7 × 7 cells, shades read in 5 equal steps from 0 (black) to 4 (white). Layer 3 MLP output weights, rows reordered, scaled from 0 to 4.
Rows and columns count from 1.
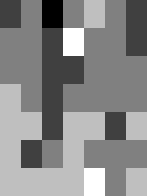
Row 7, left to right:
3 3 3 3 4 2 3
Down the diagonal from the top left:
1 2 1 2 3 2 3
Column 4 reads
2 4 1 2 3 3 3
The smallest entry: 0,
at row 1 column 3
